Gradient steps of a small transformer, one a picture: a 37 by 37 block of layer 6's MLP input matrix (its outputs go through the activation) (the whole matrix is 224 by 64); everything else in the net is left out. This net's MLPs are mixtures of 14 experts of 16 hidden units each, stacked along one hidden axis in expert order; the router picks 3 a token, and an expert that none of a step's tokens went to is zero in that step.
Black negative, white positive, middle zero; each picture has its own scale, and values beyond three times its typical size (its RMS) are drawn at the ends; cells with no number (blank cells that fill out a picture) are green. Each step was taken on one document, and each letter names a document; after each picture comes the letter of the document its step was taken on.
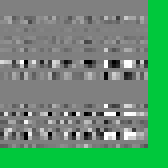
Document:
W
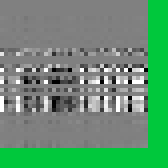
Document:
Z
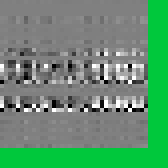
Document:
Z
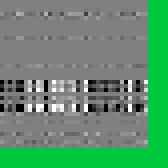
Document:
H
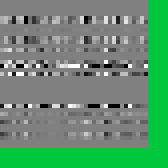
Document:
W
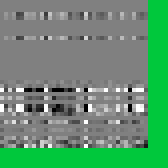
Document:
H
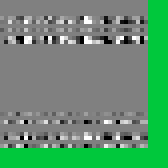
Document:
W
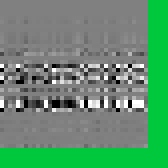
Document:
Z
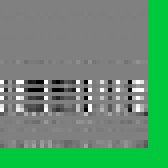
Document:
H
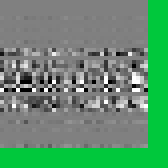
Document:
Z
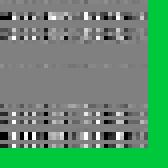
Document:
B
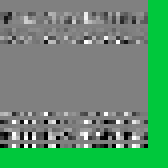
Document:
B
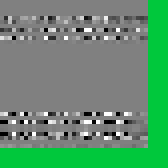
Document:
B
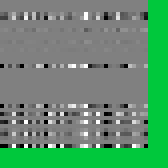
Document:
B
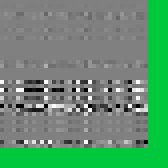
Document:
H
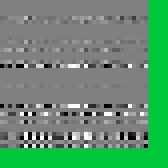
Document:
W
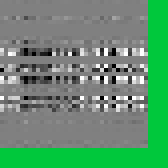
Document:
Z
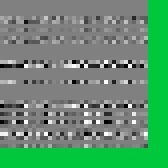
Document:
W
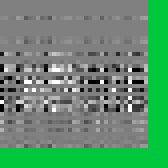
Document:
Z
